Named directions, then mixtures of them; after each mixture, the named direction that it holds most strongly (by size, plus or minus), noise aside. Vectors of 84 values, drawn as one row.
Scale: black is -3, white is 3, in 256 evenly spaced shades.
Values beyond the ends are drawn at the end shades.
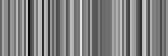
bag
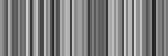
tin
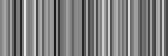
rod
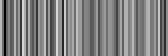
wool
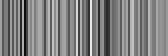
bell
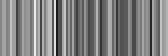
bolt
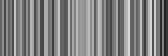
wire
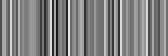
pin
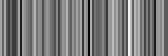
rod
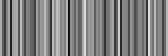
pin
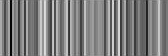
pin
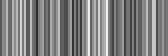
tin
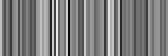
pin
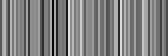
pin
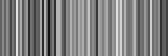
bolt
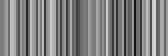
tin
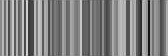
bag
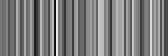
bolt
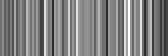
wire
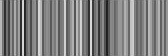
bell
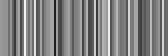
rod
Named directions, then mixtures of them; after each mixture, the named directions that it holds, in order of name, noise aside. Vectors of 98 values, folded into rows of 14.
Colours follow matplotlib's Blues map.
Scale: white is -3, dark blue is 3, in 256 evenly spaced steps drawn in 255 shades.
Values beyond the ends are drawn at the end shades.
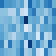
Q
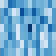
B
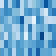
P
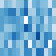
Q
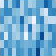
P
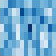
B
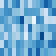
P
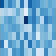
P, Q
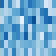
P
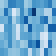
B, Q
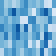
B, P, Q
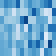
B, P, Q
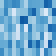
B, P, Q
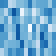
B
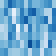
B, Q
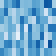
B, P, Q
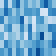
P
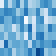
P, Q
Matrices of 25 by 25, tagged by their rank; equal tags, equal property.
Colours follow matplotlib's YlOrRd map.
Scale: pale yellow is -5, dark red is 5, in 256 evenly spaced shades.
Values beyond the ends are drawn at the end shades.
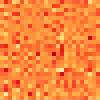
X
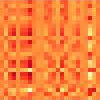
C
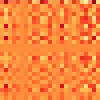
C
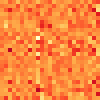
X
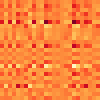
C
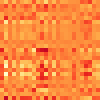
C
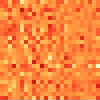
X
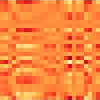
C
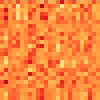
X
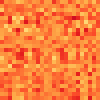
X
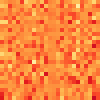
X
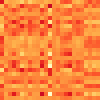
C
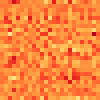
X
